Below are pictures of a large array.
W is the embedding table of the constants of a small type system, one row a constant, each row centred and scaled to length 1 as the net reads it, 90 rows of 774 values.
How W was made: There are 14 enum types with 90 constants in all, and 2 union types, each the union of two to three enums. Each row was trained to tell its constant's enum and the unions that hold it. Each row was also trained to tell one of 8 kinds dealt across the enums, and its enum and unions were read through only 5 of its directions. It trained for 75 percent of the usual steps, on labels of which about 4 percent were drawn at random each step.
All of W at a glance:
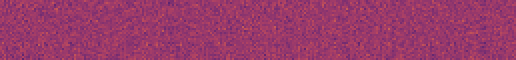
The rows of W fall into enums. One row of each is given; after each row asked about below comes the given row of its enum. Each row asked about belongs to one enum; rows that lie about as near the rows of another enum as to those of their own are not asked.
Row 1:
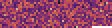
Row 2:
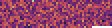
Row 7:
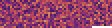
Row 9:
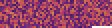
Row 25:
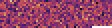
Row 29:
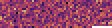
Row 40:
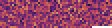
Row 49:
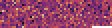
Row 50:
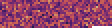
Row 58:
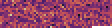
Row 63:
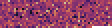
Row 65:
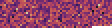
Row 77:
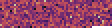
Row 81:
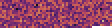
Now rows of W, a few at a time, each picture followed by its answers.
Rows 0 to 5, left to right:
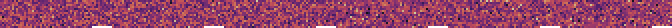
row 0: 58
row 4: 49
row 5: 1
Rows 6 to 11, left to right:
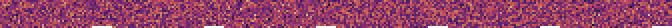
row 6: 63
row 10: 25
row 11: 50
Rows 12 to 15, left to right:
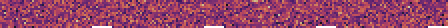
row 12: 29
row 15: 29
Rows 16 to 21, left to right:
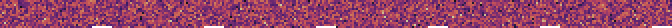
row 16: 81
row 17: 7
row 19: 9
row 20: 25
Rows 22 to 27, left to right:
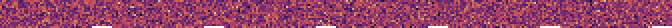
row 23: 65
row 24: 58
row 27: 50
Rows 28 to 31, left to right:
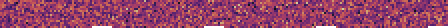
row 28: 25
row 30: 40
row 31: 58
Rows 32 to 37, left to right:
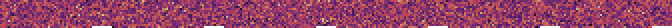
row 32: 77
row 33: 58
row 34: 81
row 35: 63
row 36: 25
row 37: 7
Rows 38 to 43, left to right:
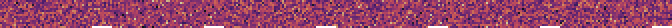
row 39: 50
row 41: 1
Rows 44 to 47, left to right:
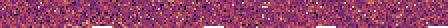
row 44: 63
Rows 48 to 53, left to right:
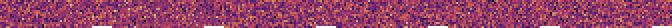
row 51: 58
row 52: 9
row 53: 40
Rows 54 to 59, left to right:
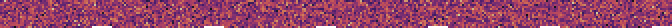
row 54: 9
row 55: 29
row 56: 40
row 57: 65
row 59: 9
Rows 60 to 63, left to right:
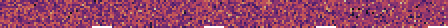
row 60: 1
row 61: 9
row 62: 40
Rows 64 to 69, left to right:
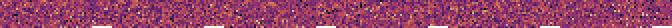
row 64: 63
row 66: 77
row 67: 25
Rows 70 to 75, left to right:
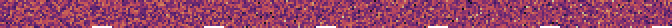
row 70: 7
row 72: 40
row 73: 1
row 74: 81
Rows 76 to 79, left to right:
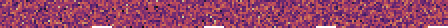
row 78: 25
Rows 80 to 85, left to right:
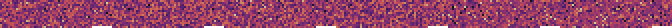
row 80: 1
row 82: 40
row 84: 81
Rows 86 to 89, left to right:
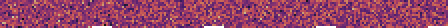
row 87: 81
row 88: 81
